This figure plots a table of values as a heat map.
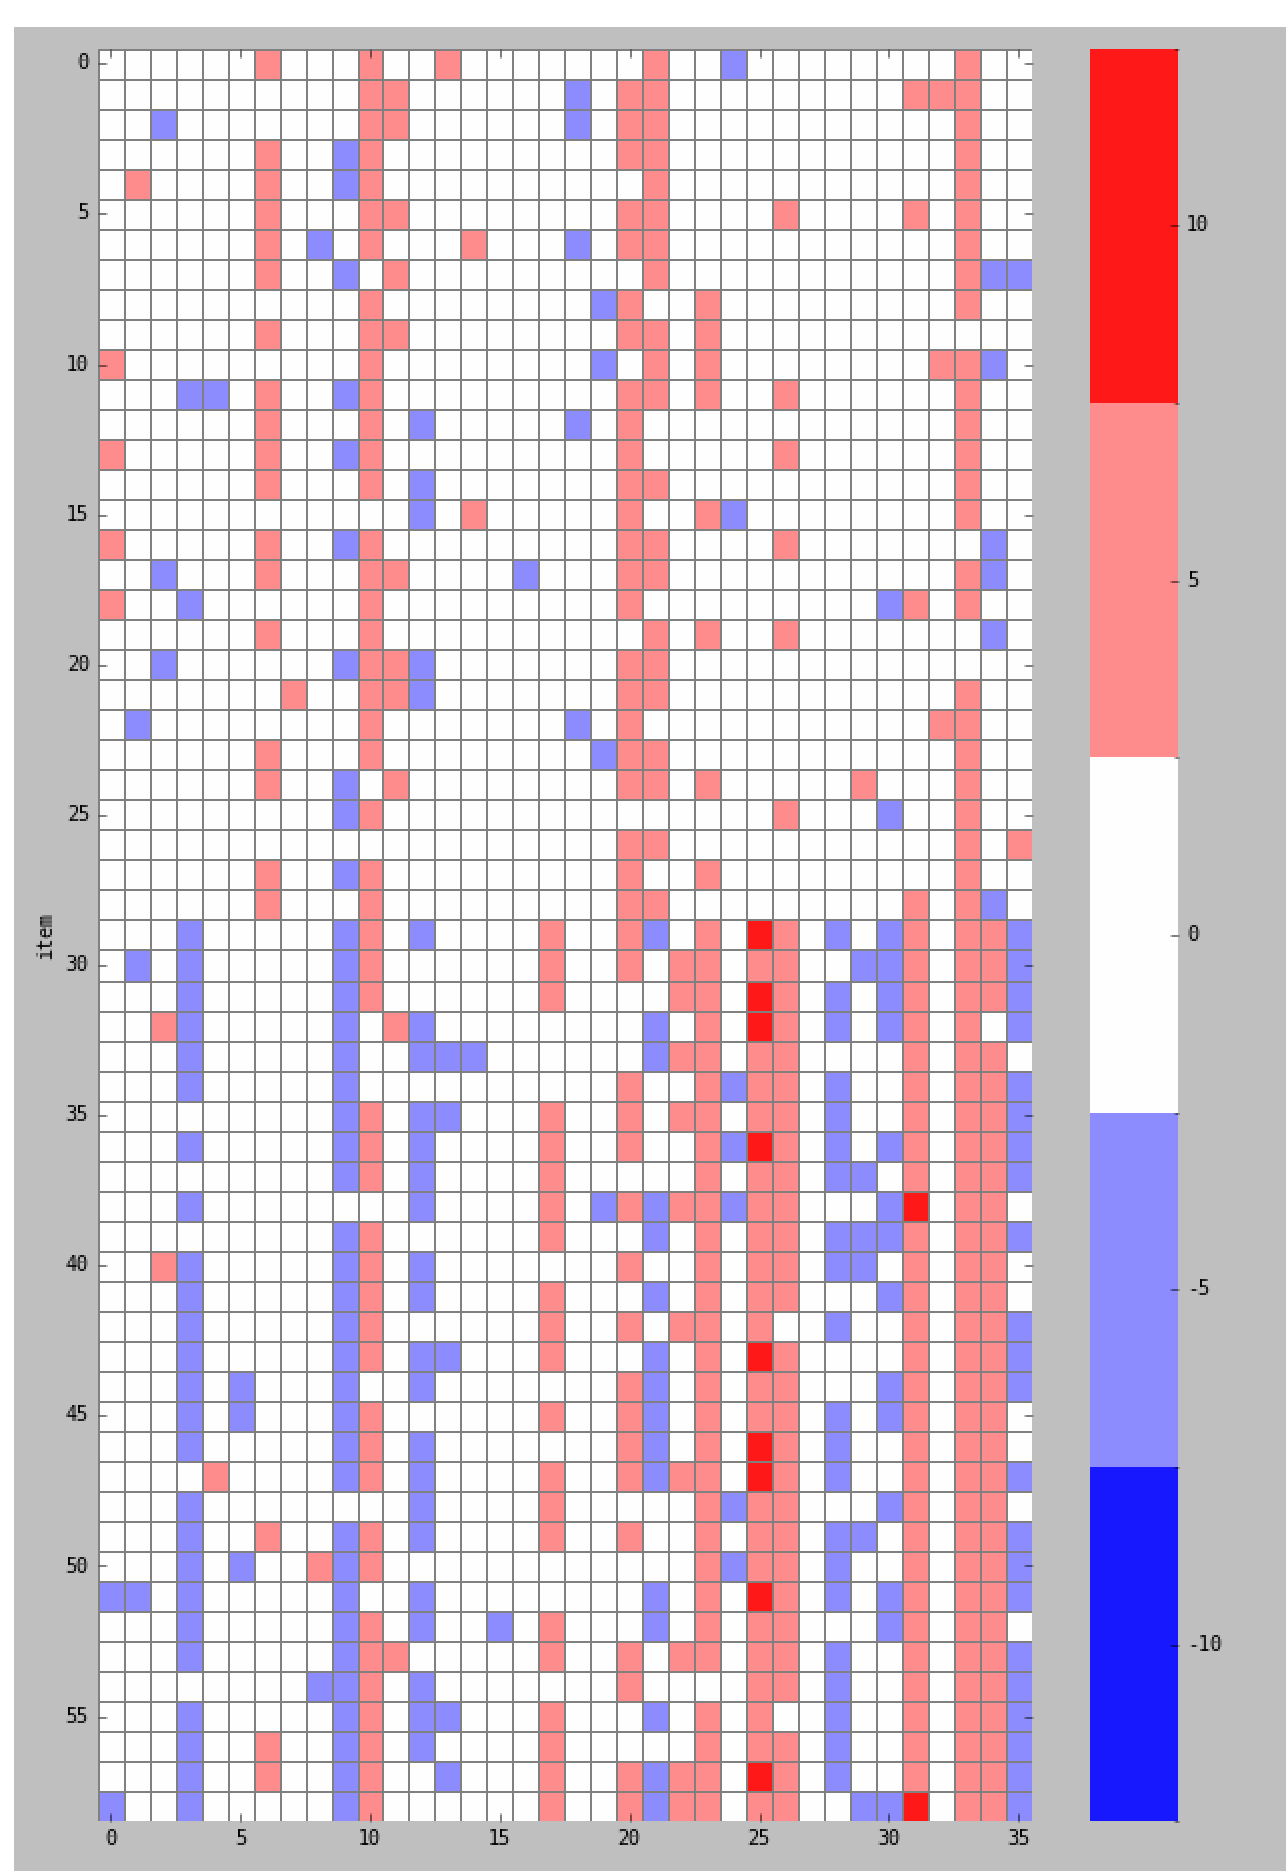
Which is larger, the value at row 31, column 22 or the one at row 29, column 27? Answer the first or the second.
the first
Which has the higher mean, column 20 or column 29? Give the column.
20
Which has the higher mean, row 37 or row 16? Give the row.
16
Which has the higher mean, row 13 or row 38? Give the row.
13
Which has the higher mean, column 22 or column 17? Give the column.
17
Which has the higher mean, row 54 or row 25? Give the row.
54
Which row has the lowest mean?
51
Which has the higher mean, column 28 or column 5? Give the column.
5
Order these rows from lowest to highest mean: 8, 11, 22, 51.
51, 22, 8, 11
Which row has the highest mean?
5
